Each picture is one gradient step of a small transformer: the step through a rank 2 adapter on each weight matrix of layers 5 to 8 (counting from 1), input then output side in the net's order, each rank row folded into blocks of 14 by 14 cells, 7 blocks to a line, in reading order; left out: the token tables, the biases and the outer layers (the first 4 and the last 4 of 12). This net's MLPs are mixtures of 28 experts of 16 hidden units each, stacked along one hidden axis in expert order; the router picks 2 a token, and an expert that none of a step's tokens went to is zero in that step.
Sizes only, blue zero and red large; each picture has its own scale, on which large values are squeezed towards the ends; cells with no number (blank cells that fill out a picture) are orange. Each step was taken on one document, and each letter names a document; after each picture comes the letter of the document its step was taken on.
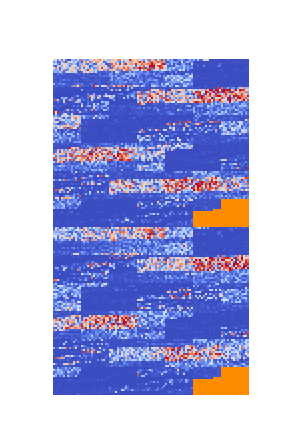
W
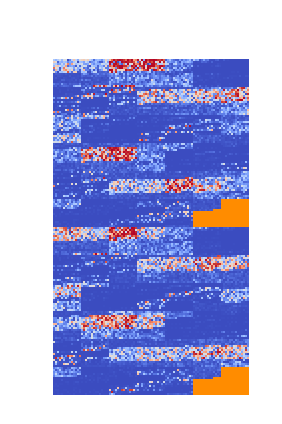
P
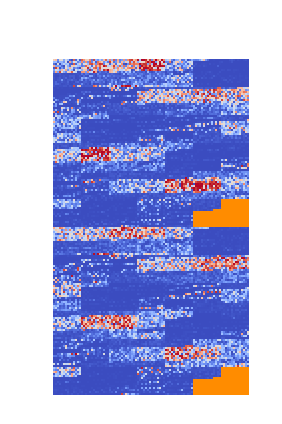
W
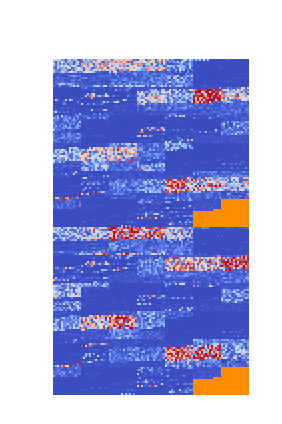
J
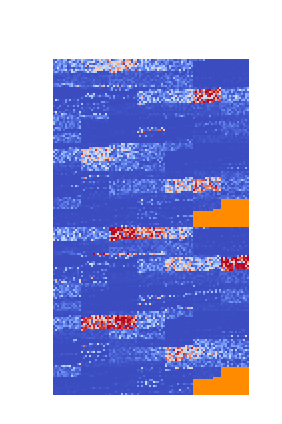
J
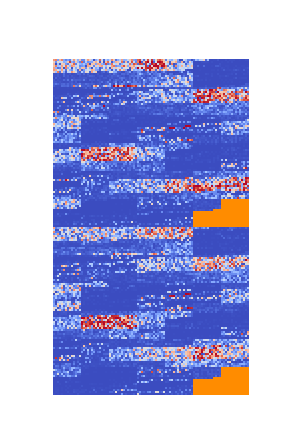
W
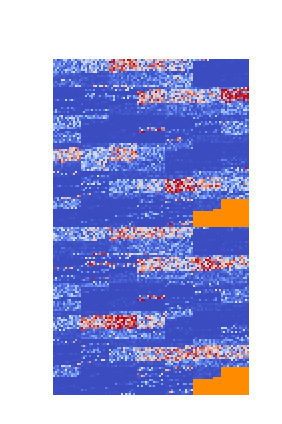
J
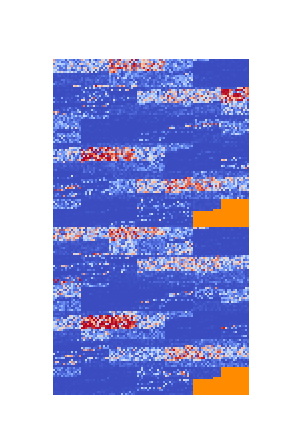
P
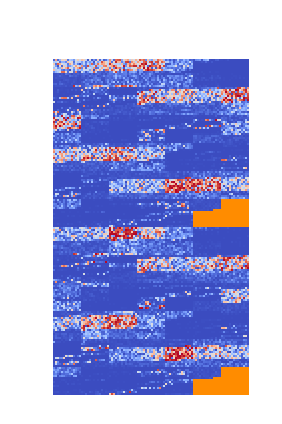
P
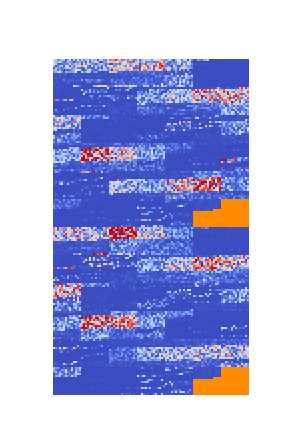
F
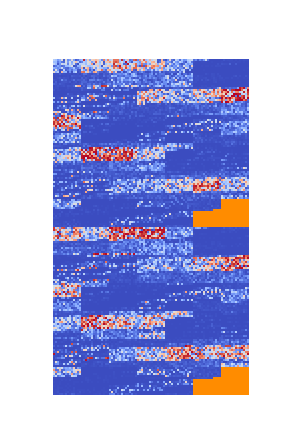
P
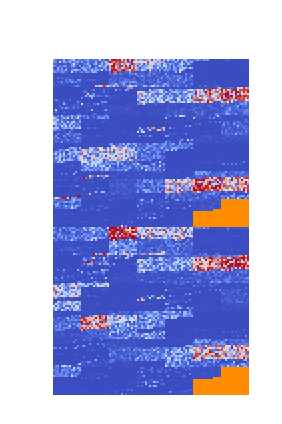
J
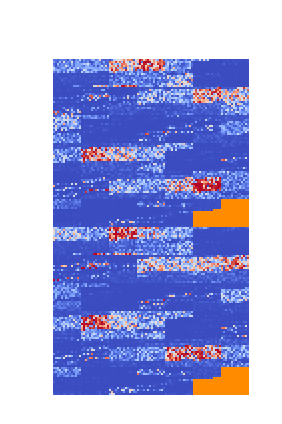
P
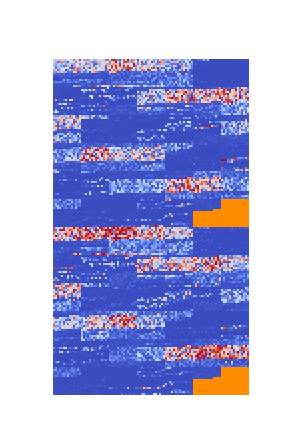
F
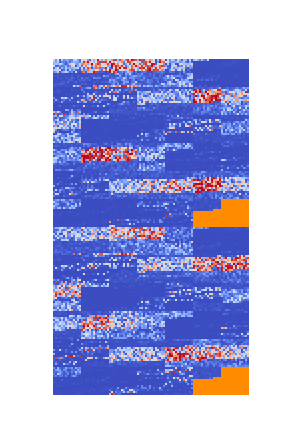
P
